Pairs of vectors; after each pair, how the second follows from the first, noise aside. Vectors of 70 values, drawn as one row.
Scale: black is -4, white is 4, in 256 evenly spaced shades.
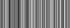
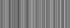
shrunk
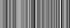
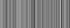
shrunk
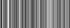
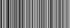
sign-scrambled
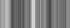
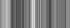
copied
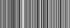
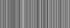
shrunk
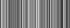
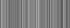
shrunk
